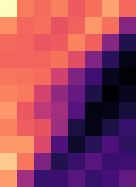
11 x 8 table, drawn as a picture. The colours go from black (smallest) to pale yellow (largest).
Ninth with the lowest average: middle right. Ninth with the highest average: top left. Slope: up to the top left. Grain: diagonal, up to the right.
